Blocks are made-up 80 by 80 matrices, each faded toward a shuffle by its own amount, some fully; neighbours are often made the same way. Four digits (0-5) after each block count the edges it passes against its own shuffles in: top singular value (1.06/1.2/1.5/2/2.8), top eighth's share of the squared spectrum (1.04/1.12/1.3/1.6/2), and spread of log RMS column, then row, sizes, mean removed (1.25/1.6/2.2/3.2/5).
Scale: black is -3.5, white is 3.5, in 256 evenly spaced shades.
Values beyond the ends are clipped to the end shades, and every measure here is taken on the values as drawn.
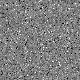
3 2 1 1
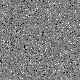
0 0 0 0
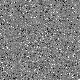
1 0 0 0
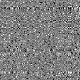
4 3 2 2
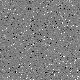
1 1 0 1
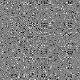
4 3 2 2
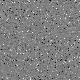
2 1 0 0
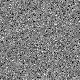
2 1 0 0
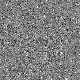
2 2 0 1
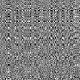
5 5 3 3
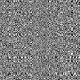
4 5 3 3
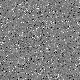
1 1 0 0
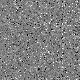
2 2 1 0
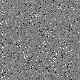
2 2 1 0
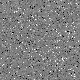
0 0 0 0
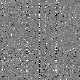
4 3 2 1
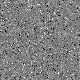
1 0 0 0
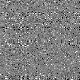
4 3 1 2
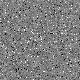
2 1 0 0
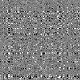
4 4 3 3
